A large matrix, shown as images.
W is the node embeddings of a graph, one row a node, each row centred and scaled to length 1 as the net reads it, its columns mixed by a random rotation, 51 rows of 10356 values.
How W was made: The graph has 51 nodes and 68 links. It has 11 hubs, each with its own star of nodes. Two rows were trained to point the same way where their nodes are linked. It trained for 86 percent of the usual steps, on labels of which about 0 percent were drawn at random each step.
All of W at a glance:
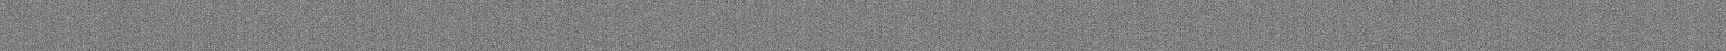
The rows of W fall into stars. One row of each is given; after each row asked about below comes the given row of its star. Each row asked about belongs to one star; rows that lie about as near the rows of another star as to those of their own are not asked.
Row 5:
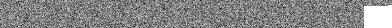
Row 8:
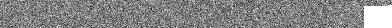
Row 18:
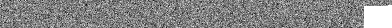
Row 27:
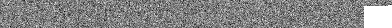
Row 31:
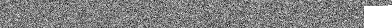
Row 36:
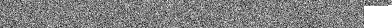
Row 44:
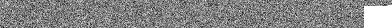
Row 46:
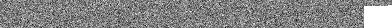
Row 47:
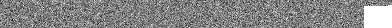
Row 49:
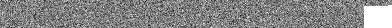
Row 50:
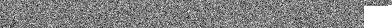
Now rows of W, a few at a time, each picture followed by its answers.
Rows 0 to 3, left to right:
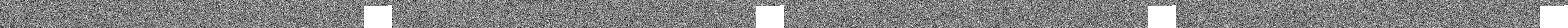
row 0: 27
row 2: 5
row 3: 46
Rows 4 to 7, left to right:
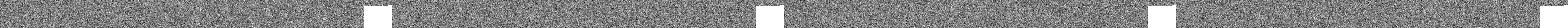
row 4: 18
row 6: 36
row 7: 27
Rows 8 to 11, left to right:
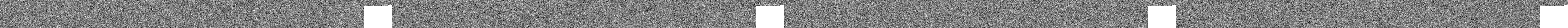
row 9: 47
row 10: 5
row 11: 50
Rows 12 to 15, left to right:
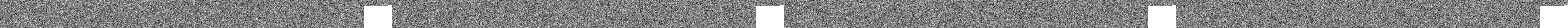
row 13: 44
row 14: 46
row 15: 49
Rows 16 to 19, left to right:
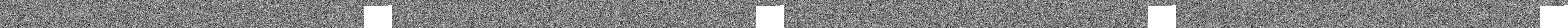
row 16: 8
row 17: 18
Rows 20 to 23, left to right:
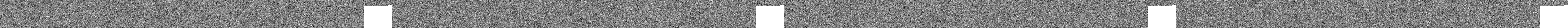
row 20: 18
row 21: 36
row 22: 49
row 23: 8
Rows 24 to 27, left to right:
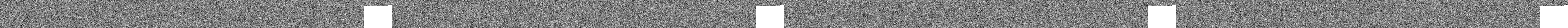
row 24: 5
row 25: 8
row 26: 47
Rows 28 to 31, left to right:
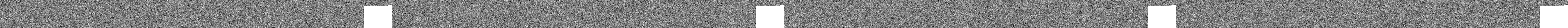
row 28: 49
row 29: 8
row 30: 31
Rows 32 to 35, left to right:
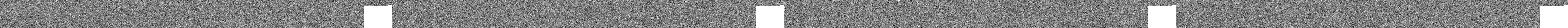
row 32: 50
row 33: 5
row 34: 8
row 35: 50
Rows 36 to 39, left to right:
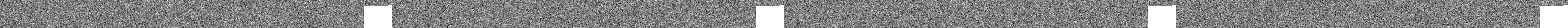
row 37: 31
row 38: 18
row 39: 5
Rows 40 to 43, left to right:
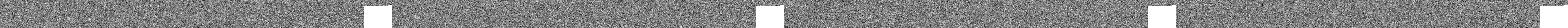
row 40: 31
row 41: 47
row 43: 50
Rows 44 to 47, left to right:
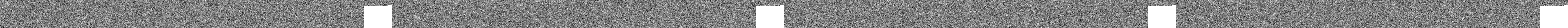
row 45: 47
